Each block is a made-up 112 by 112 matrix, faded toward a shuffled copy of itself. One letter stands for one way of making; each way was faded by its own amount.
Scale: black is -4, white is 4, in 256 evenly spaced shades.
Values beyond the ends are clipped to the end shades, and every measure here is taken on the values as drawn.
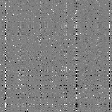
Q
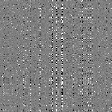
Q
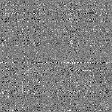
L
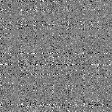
L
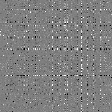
Q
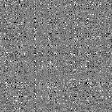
L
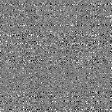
L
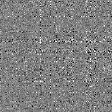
L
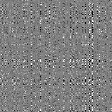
Q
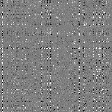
Q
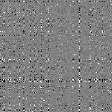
Q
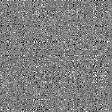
L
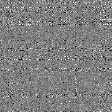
L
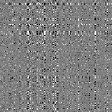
Q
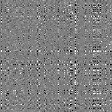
Q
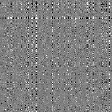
Q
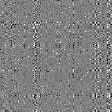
Q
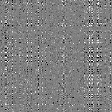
Q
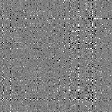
Q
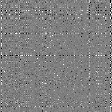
Q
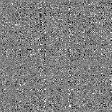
L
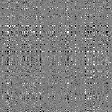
Q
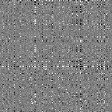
Q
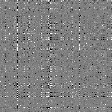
Q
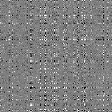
Q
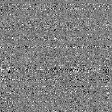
L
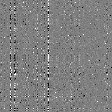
Q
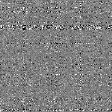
L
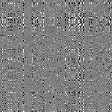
Q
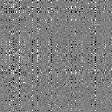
Q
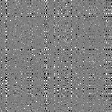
Q
